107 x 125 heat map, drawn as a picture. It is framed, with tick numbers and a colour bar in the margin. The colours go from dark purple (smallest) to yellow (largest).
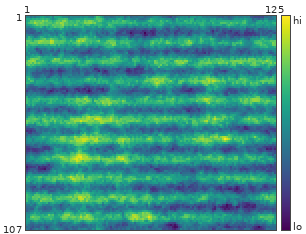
Average level on the scale: 50%. Slope: none. Stripes: horizontal, repeating 11 times. Grain: streaks across. Lone odd cells: none.
